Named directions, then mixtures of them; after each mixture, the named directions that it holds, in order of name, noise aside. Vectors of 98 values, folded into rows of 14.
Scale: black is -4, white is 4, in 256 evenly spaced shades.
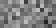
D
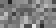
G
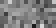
D, G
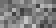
D, G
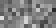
D, G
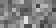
D, G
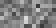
D, G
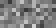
D, G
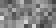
D, G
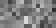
D, G
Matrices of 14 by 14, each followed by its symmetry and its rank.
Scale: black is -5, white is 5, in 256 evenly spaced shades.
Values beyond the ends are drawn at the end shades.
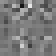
neither, rank three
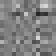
neither, rank three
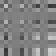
symmetric, rank one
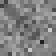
symmetric, full rank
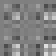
symmetric, rank one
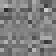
neither, rank three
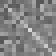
symmetric, full rank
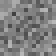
symmetric, full rank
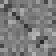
symmetric, full rank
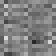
neither, rank three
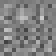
neither, rank three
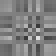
symmetric, rank one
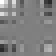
symmetric, rank one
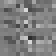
neither, rank three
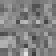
neither, rank three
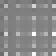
symmetric, rank one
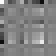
symmetric, rank one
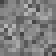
symmetric, full rank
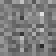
neither, rank three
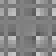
symmetric, rank one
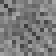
symmetric, full rank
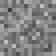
symmetric, full rank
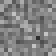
symmetric, full rank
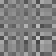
symmetric, rank one
